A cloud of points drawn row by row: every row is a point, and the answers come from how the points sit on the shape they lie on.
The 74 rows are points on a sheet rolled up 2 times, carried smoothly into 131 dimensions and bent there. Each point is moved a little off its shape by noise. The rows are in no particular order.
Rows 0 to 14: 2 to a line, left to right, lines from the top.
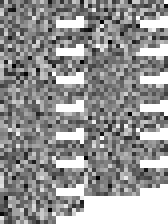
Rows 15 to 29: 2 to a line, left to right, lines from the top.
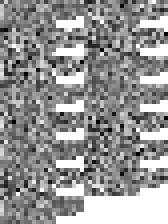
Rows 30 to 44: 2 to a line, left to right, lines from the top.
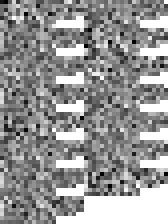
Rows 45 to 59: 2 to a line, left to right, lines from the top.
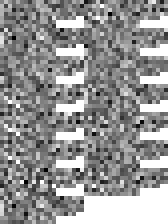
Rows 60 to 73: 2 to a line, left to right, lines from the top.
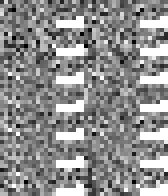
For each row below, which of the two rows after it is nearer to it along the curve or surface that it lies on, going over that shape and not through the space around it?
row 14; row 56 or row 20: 56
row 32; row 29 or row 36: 36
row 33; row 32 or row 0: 0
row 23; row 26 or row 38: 26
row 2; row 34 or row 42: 34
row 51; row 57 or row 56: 57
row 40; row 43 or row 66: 66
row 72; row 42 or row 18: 18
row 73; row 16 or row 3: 3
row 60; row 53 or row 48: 53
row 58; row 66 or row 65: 65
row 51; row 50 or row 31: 31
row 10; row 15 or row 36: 36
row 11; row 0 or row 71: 71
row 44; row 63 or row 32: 32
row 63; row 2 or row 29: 2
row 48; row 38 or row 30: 30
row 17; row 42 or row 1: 1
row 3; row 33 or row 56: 33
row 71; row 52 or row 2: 52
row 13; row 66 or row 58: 58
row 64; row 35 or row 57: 35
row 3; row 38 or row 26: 26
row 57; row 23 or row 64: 64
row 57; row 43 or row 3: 3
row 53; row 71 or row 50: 71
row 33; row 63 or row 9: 63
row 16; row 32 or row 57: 57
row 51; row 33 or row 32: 33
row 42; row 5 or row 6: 5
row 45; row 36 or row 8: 36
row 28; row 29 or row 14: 14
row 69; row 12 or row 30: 30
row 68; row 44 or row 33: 33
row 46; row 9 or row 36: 9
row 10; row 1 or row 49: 49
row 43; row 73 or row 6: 73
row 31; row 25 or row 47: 47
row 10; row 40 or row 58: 40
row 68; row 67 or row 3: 3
